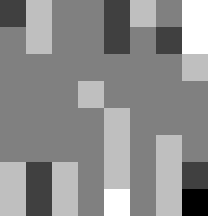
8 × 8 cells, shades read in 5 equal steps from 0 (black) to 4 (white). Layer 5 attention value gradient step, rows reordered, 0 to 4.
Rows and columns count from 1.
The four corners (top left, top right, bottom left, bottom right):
1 4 3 0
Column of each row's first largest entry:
8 8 8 4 5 5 1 5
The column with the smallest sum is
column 2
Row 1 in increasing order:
1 1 2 2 2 3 3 4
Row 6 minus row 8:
-1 1 -1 0 -1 0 0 2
